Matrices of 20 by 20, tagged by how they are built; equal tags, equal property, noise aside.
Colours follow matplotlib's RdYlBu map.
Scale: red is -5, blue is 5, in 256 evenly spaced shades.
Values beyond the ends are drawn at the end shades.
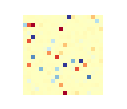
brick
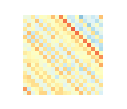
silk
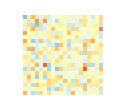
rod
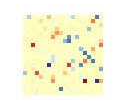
brick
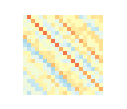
silk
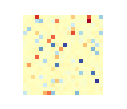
brick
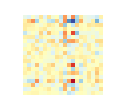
rod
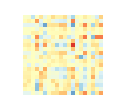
rod
